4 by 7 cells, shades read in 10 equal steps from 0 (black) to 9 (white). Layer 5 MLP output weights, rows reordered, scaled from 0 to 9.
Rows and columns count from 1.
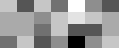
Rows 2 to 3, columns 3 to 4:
5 7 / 4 7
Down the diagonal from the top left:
7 6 4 5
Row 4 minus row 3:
-2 1 -1 -2 -3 2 1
